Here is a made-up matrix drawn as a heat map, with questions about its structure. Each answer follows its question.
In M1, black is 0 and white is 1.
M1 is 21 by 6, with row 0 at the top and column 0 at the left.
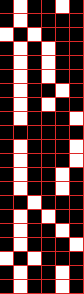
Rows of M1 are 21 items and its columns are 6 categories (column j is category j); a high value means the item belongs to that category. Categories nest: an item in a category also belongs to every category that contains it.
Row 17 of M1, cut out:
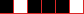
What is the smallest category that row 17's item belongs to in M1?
5
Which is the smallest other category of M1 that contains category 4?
1
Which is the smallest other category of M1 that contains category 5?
1
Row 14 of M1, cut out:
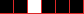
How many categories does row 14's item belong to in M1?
1
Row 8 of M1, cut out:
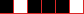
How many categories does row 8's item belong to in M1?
2
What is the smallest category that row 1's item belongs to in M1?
1
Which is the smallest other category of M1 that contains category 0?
2
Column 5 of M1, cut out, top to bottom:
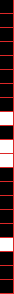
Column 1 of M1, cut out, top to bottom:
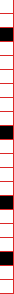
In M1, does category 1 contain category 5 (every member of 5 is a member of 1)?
yes
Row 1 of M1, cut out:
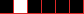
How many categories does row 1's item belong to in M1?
1
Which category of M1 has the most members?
1
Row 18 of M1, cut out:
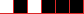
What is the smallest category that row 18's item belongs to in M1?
0
